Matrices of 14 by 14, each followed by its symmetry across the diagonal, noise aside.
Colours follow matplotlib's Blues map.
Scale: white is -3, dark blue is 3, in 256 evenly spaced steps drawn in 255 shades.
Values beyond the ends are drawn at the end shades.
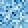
symmetric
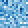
neither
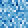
neither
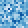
symmetric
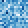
neither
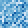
symmetric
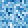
neither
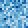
neither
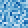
neither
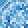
symmetric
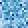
neither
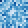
symmetric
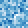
symmetric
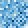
symmetric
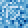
symmetric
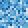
symmetric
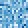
neither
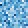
neither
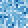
symmetric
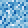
neither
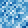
symmetric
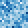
symmetric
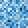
symmetric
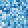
neither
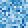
neither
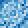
symmetric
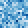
neither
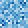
symmetric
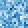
neither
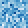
neither
